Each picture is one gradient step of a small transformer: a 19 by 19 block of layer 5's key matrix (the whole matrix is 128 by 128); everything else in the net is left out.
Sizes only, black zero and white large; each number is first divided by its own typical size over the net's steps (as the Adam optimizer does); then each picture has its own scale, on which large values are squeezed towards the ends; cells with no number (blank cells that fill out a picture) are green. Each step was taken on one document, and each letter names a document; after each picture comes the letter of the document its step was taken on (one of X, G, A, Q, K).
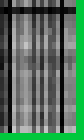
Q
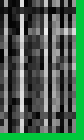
Q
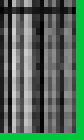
Q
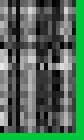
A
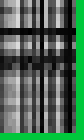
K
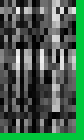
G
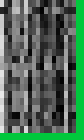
Q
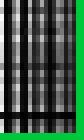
G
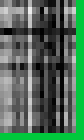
A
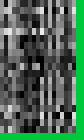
K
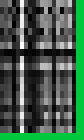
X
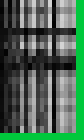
K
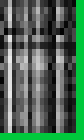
A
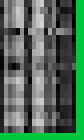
K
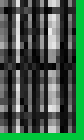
G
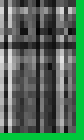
A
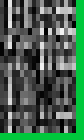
X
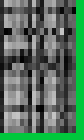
K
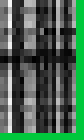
X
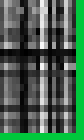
X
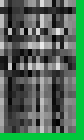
K
